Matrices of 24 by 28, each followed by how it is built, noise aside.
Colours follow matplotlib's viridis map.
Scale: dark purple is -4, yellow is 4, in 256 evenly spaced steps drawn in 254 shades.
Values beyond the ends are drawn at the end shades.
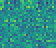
low rank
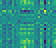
low rank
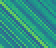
Toeplitz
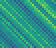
Toeplitz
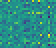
low rank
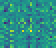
low rank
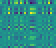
low rank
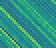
Toeplitz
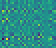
low rank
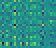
low rank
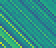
Toeplitz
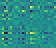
low rank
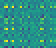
low rank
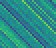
Toeplitz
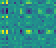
low rank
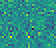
low rank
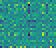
low rank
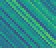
Toeplitz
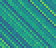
Toeplitz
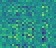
low rank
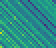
Toeplitz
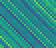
Toeplitz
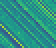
Toeplitz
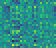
low rank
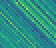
Toeplitz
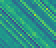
Toeplitz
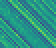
Toeplitz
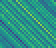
Toeplitz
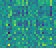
low rank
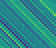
Toeplitz
